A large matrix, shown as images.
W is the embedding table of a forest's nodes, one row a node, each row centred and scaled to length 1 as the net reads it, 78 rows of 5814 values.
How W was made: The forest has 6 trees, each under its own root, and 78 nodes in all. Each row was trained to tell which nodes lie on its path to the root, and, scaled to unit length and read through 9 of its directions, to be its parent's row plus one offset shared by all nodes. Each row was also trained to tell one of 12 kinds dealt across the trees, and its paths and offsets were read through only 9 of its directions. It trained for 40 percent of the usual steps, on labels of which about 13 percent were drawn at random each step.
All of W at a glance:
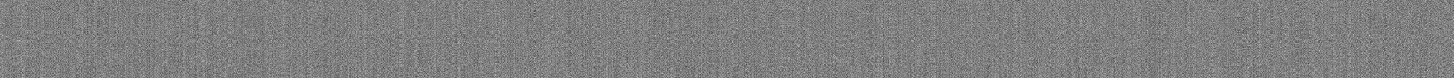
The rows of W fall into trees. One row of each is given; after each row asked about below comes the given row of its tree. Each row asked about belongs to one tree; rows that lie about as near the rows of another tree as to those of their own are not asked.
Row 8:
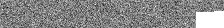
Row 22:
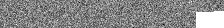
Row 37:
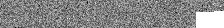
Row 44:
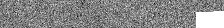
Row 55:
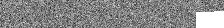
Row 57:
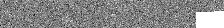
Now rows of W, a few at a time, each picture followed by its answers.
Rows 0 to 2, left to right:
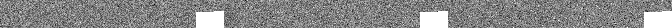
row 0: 44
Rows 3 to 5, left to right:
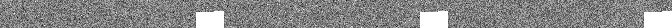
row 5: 22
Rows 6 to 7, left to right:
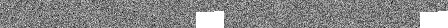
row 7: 44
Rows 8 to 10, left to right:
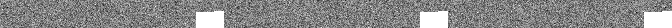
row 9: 37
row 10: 22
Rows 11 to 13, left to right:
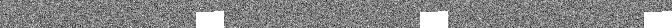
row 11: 55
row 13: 55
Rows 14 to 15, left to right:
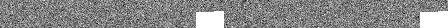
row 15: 57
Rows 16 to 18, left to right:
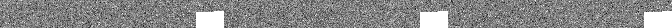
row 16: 55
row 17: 22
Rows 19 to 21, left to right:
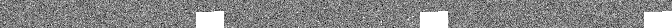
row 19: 44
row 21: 8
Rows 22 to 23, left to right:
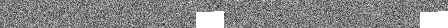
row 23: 8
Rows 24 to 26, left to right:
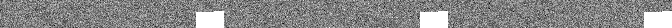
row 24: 44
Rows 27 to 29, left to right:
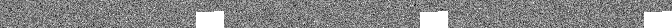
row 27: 57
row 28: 44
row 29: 37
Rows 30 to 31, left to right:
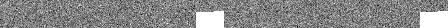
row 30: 55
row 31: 44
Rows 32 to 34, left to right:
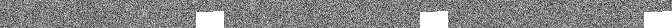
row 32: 44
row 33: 44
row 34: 8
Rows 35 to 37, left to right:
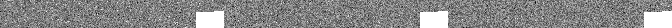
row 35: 22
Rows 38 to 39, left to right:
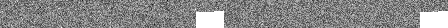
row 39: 57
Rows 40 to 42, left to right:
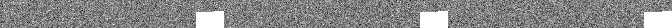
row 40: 55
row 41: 55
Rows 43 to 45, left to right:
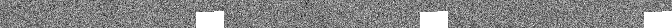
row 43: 37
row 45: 57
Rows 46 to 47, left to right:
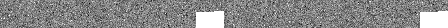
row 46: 44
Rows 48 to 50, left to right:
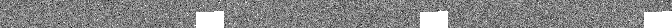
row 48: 37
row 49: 55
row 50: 57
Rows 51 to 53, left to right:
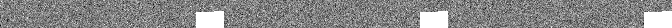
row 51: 57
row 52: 22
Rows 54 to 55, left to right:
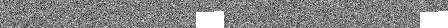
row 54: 57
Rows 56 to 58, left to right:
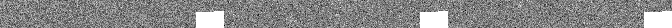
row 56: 44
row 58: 8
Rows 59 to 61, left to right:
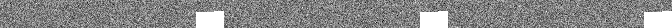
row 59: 57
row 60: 22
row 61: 57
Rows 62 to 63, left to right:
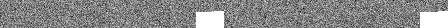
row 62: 57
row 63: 55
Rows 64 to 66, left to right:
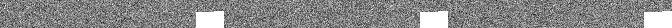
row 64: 44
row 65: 22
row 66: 57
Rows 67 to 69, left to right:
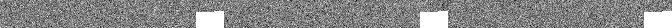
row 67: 8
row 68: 22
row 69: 22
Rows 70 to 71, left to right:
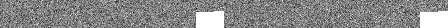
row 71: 22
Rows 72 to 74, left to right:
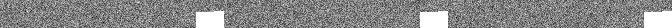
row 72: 57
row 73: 57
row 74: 22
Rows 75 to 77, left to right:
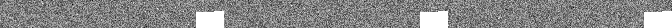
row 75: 22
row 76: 37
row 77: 22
